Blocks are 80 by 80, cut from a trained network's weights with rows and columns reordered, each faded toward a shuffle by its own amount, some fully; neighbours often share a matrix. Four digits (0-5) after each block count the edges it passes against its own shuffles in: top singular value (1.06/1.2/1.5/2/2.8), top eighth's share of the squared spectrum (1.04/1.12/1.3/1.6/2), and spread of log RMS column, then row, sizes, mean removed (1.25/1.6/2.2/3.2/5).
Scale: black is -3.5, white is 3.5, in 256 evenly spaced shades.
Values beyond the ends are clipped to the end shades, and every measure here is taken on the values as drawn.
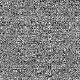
2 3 3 1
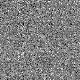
2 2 2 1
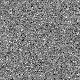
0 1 0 0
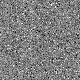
0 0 0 0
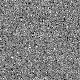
0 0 0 0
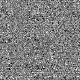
2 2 2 0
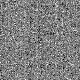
1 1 0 0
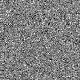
3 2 0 1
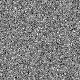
0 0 0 0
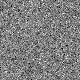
0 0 0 0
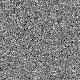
0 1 0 0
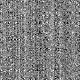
3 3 2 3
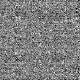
2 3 3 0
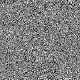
2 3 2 2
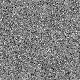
0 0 0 0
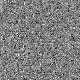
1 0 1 0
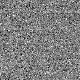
1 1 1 0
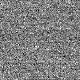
2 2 2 0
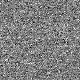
1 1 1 0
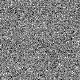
1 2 1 0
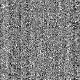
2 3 1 2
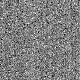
1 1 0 0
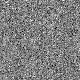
1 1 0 0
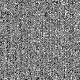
2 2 1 2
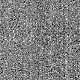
2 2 0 1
